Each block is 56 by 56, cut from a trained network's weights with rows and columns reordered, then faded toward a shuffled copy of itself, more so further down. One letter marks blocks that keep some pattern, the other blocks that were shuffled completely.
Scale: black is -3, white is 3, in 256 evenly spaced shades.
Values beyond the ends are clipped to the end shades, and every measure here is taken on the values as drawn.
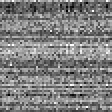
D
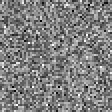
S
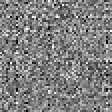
D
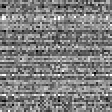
D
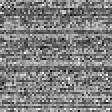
D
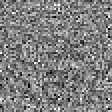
D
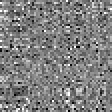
D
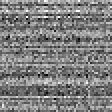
D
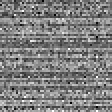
D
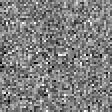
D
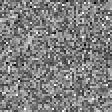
S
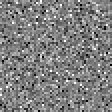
S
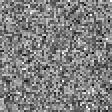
S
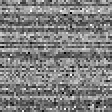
D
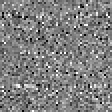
D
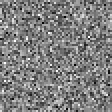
S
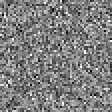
S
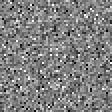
S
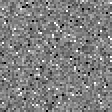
S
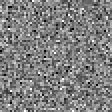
S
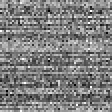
D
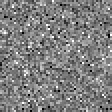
S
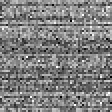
D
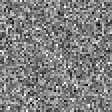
S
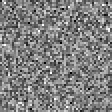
S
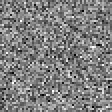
S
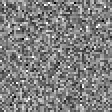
S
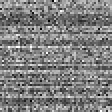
D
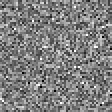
S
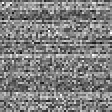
D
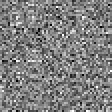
D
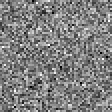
S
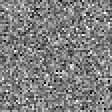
S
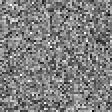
S
